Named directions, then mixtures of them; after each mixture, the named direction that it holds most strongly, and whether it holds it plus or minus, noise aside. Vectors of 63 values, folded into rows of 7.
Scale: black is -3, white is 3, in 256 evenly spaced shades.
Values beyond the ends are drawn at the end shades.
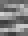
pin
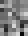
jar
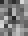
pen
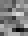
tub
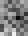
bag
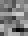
tub, plus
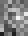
bag, minus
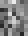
pen, minus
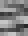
pin, minus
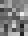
jar, plus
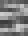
pin, plus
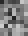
pen, plus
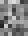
pen, minus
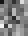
pen, plus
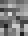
jar, plus
